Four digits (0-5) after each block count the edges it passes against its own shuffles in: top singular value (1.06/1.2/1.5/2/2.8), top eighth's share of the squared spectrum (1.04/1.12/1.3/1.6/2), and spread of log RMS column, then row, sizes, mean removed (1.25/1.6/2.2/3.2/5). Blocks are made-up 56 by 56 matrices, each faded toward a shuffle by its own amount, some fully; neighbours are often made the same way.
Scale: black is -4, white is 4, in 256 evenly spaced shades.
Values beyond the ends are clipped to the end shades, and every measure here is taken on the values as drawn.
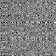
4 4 1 2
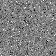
0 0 0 0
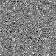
3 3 1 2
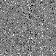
2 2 1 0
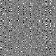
4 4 3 1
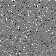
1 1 0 0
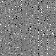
3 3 2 1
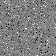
2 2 1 0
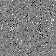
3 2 1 0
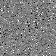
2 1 1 0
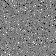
0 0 0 0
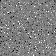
0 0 0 0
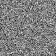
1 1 0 0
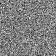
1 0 0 0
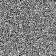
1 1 0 0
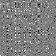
4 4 2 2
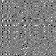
4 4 2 2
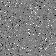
0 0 0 0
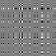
5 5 4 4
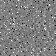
2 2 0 0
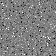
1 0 0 0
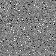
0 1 0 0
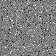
1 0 0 0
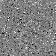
0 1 0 0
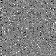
3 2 1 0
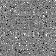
3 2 1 1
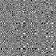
4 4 2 2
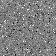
1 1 0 0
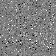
2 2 1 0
